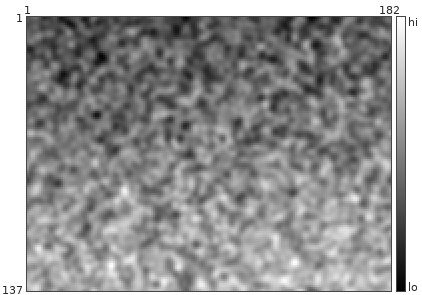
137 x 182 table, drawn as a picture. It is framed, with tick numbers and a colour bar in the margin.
The ninth with the highest average is the bottom right. The texture is blotchy. The values follow a bell shape. There is an overall slope up to the bottom.
